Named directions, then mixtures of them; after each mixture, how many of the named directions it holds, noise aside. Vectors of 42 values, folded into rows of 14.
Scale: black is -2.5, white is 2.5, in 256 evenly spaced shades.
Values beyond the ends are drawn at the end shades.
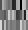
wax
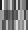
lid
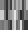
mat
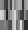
one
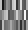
two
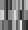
one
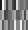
three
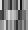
two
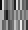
two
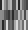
one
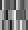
three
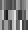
two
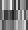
one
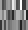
one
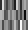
three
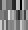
one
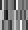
three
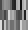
one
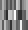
two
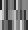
three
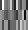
two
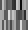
two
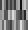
two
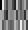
three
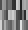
two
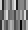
three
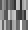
two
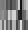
three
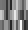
one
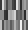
three
